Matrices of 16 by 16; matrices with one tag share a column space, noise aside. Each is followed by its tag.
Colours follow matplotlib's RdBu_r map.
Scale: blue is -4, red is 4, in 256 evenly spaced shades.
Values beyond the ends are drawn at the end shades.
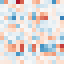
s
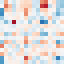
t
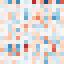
s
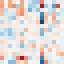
t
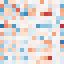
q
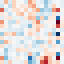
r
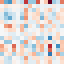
s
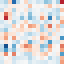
s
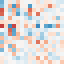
q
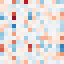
s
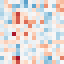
t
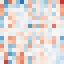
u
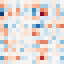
q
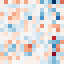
s
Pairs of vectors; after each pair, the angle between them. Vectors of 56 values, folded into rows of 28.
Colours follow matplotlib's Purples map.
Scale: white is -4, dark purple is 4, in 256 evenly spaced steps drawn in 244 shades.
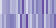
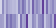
nearly parallel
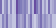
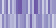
nearly parallel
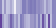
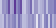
partly opposed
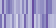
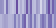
orthogonal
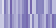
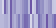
nearly parallel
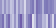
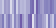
nearly parallel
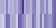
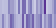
orthogonal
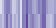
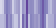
nearly parallel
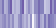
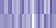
nearly parallel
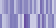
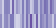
orthogonal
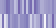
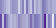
nearly opposite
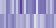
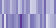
orthogonal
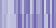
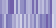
partly opposed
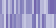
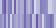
nearly opposite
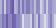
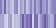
nearly opposite
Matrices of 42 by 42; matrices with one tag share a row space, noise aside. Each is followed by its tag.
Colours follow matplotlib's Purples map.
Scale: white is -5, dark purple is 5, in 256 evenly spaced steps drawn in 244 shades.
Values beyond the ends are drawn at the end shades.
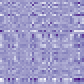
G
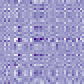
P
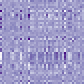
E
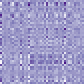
E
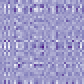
P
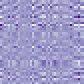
G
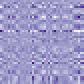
G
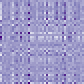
E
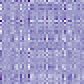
E
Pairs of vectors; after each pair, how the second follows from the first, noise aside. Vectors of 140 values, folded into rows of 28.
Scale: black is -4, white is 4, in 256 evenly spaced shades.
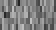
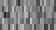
copied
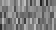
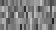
shuffled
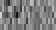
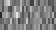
negated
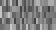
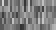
shuffled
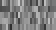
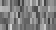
negated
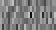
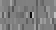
partly zeroed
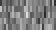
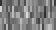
copied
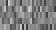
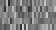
negated
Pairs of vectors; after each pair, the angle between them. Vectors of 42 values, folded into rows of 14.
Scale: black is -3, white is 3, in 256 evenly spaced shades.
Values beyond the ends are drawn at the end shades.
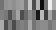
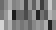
partly aligned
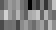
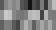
nearly parallel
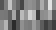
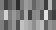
orthogonal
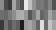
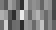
partly aligned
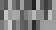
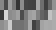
nearly parallel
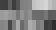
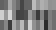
partly aligned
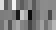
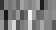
partly opposed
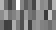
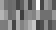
orthogonal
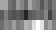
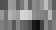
nearly opposite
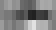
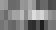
nearly opposite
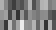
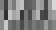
partly opposed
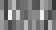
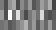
nearly parallel
